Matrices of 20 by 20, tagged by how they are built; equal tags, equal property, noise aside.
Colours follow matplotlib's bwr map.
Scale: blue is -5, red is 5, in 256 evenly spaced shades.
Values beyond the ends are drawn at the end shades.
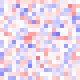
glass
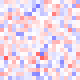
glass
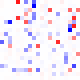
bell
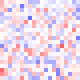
glass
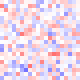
glass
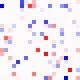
bell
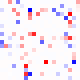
bell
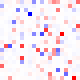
bell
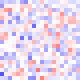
glass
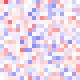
glass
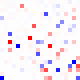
bell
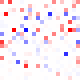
bell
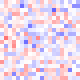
glass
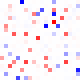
bell
